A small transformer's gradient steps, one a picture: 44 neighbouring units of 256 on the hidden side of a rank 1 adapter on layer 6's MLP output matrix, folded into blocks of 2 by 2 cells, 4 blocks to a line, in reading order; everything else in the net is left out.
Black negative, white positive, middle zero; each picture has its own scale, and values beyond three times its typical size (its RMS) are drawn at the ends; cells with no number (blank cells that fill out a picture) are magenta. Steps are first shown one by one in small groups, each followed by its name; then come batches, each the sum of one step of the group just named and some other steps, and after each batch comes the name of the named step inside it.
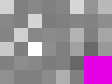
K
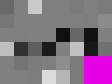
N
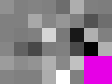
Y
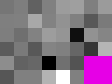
Y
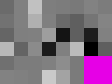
N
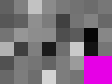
N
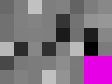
N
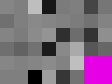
Y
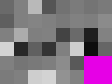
N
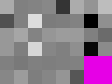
K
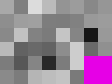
K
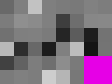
N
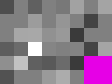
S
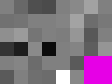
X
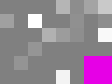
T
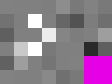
T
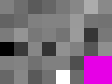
X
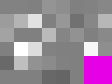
T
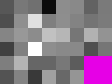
S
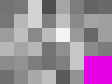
T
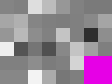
T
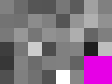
X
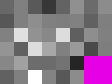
S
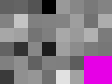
X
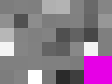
T
